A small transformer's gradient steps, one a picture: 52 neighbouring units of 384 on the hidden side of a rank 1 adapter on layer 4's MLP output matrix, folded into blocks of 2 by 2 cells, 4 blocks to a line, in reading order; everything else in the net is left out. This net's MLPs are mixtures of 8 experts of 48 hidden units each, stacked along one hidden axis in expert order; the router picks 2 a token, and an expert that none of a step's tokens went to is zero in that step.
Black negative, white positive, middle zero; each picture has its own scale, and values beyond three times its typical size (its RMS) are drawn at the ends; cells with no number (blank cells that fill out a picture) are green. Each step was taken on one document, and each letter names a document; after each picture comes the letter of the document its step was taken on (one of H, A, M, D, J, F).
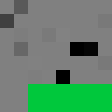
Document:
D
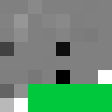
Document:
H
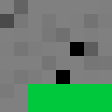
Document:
D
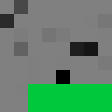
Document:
D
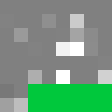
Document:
H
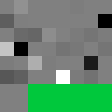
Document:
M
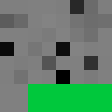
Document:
H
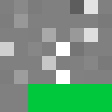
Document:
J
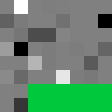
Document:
M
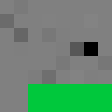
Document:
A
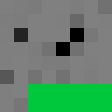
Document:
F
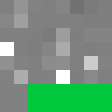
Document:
J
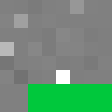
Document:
J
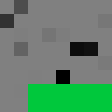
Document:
D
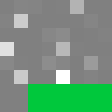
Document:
J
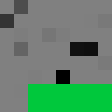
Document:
D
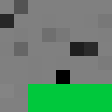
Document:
D
